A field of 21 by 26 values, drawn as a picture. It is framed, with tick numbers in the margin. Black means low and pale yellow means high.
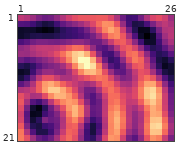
The halves do not mirror each other. No lone cell stands out from its neighbours. Rings spread out from the bottom left.
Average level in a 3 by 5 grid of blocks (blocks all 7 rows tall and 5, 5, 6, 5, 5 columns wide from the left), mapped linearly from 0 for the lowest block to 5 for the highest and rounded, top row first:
0 1 3 2 0
1 4 4 3 2
0 3 2 4 5
